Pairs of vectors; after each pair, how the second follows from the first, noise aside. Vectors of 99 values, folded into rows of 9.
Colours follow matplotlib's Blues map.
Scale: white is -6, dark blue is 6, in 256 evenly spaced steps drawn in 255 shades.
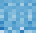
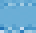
partly zeroed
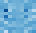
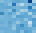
wrapped around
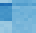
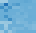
partly zeroed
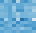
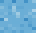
partly zeroed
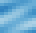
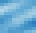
reversed
